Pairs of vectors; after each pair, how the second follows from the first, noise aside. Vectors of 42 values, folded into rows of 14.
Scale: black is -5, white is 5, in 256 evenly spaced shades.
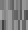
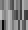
scaled up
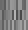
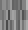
shuffled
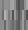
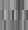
copied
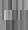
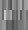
copied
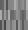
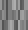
shuffled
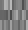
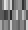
scaled up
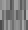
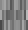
copied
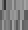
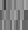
copied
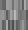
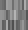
copied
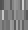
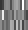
scaled up
